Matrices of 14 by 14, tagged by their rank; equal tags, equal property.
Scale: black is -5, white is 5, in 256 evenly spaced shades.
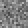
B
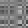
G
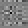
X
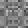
X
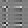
G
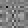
X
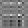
G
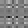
G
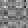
X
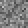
B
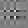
G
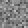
B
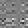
X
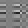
G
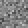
B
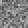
B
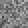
B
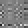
X
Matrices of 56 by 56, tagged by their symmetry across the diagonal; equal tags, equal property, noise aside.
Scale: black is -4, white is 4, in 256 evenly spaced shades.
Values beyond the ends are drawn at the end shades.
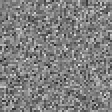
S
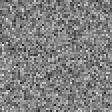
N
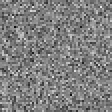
N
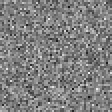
S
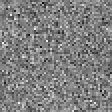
S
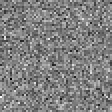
N
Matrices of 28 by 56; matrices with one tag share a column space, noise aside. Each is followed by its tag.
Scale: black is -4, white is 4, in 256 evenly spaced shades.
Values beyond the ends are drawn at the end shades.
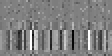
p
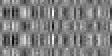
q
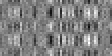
q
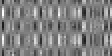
q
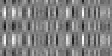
q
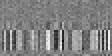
p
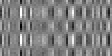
q
